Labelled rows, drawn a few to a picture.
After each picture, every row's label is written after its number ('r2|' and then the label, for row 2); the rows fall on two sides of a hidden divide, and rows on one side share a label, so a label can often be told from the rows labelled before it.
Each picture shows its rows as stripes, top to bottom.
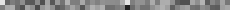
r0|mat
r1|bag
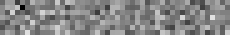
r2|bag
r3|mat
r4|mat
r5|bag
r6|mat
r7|bag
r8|bag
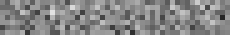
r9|mat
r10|mat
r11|bag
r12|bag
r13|mat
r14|bag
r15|mat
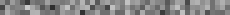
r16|mat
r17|mat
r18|mat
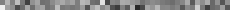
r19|mat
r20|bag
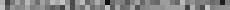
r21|bag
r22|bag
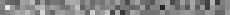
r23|bag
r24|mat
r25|bag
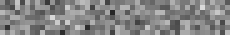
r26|mat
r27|mat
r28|bag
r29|mat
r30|bag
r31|bag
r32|bag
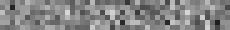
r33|bag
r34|mat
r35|bag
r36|mat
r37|bag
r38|bag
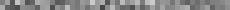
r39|mat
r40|bag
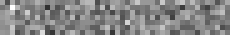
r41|bag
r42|mat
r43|bag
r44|bag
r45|mat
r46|bag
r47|bag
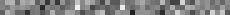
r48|bag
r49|mat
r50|mat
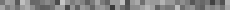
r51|bag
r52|bag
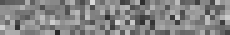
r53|bag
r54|mat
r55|mat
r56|mat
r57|bag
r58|bag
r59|mat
